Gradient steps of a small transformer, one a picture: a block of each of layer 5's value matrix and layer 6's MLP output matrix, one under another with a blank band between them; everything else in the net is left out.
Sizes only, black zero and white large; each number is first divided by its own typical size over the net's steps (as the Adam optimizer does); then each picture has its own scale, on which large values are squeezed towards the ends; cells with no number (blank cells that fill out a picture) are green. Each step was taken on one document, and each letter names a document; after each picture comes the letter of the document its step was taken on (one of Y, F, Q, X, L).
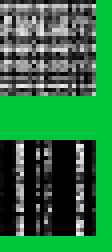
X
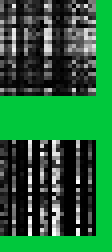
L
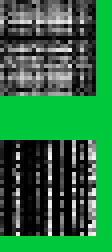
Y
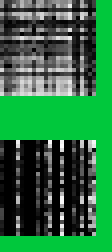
Y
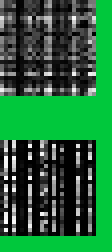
L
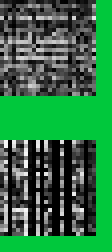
X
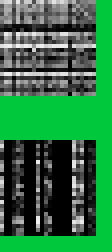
X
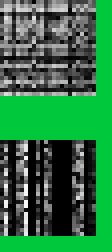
X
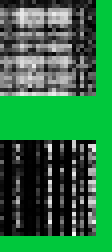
Y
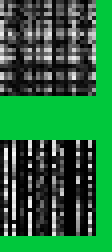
L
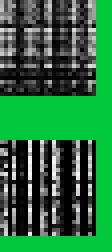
L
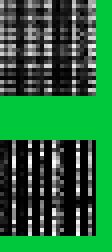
L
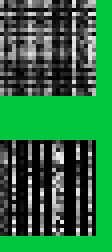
L
